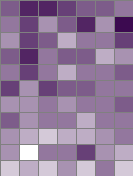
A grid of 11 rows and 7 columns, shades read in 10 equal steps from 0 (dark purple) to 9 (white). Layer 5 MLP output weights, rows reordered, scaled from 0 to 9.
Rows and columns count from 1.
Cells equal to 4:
22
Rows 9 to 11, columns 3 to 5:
7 6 6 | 4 4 2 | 7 5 7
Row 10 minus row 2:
1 7 -1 1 1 0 6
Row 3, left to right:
5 2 3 6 4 4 2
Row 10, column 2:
9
